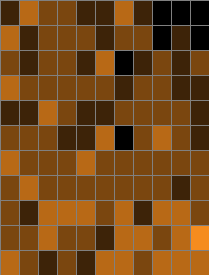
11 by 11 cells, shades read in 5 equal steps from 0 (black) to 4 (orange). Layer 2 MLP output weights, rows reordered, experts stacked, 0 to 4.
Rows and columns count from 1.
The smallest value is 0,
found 7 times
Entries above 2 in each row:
2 1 1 1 1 2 2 1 6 5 6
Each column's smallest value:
1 1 1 1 1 1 0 1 0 0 0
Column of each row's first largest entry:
2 1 6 1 3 6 1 2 3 11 1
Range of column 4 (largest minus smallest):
2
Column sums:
24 20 24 22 19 21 21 20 21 19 18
